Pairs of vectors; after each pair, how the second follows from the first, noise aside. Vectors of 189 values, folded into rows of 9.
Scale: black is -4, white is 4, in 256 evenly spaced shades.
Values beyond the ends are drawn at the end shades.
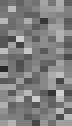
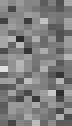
negated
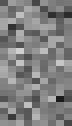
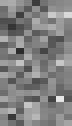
sign-scrambled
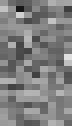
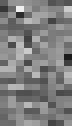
negated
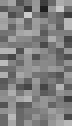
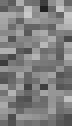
sign-scrambled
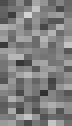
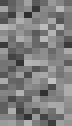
sign-scrambled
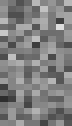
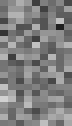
negated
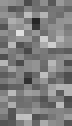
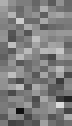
shuffled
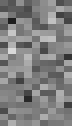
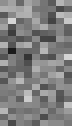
negated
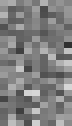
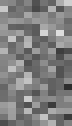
shuffled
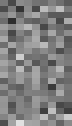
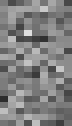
shuffled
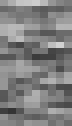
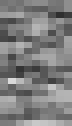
reversed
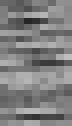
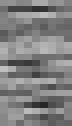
reversed
